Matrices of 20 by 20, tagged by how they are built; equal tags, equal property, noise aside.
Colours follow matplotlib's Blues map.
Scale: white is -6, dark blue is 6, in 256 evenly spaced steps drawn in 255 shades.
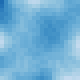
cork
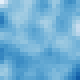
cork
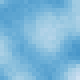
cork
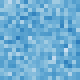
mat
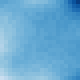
cork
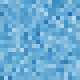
mat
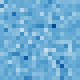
mat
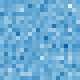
mat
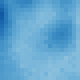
cork
